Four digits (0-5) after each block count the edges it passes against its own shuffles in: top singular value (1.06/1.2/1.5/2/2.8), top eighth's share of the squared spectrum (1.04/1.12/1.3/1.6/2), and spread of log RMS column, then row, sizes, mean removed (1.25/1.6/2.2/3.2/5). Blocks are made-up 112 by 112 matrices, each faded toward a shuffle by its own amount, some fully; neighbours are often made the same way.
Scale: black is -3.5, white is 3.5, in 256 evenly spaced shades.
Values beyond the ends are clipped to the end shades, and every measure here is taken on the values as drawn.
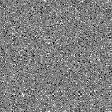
4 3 2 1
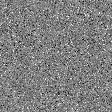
0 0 0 0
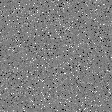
1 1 0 0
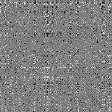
4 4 3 3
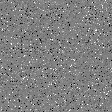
2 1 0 0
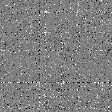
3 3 2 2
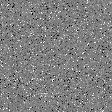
0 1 1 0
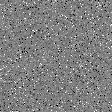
0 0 0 0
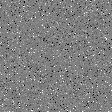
0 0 0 0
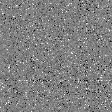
2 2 1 1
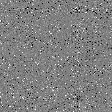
1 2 1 1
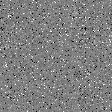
1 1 1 1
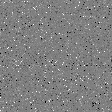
1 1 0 0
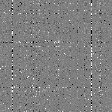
4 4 3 2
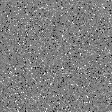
1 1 1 1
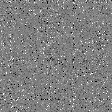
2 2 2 1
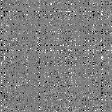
2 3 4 3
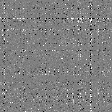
3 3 3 3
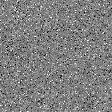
3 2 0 1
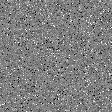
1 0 0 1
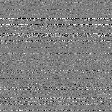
3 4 0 4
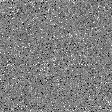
1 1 0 1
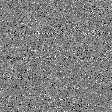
1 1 0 2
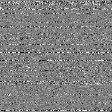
3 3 0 4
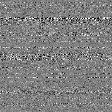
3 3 0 4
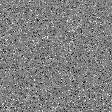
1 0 0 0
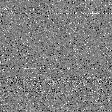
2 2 0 2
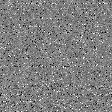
1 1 0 2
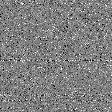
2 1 0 2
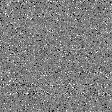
1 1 0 2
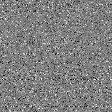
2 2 0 2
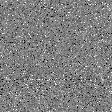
1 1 0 1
